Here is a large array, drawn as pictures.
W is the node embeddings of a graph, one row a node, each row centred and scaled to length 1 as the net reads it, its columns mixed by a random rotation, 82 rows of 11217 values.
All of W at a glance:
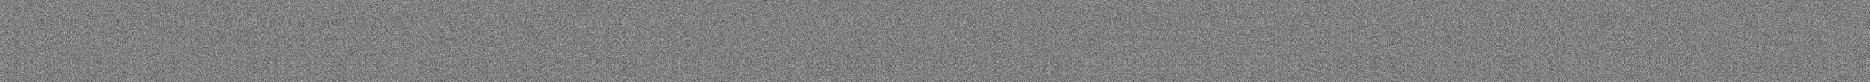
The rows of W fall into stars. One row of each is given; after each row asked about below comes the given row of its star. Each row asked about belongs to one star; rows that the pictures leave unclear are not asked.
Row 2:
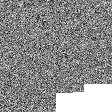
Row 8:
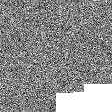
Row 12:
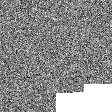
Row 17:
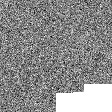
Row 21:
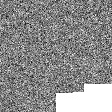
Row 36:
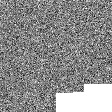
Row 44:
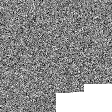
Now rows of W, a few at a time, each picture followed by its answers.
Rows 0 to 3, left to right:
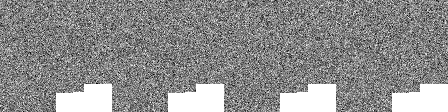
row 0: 44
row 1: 36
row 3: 36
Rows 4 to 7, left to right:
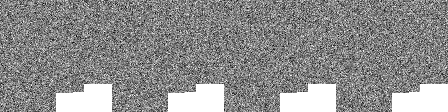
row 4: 17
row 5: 8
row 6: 12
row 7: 44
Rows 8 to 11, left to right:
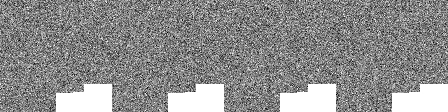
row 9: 36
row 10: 44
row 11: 8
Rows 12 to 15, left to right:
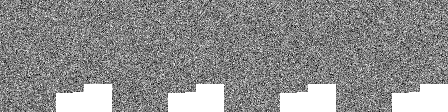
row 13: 2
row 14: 44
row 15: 44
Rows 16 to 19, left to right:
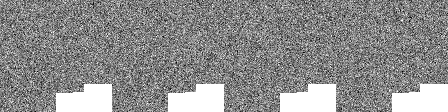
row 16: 2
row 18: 2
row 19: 21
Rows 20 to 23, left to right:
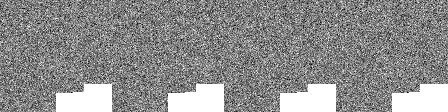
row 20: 12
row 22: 12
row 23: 12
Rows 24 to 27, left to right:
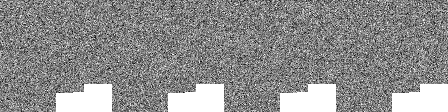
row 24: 2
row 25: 12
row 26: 17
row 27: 17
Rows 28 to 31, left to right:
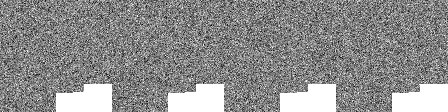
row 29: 2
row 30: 36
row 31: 8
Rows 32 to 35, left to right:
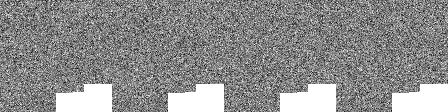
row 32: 8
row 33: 44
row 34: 17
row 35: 44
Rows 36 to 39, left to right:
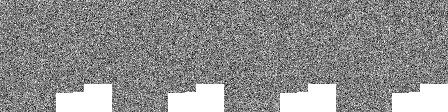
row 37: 36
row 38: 21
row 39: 21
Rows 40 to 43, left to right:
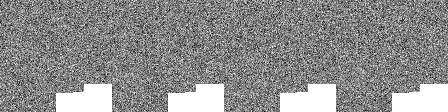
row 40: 12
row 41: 44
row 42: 36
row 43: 44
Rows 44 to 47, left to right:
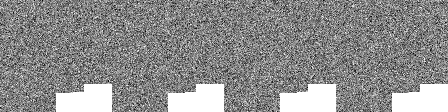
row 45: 12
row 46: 12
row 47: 44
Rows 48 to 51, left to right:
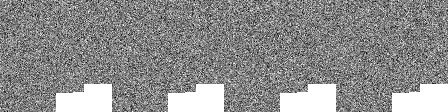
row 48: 2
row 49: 17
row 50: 44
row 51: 2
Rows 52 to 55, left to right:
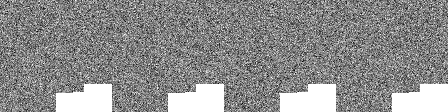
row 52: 36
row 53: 17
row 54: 17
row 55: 12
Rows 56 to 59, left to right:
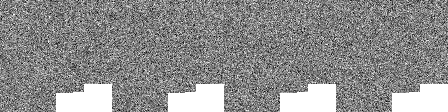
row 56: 21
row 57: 44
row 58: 8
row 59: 17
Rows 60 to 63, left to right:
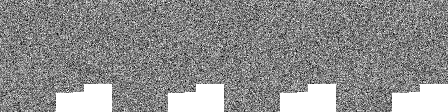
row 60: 8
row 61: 36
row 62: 8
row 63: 8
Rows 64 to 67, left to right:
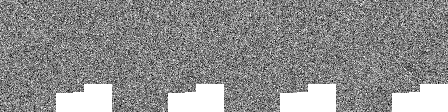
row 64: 2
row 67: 8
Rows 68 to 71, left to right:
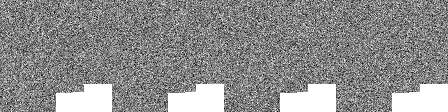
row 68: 8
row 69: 44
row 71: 17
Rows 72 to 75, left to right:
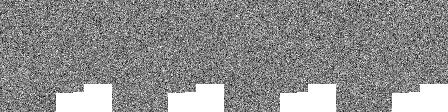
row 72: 8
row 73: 36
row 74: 2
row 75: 8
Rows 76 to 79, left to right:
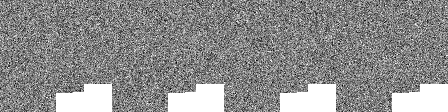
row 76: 21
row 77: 17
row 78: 21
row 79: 12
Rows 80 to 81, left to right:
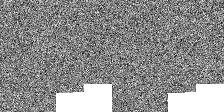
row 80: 36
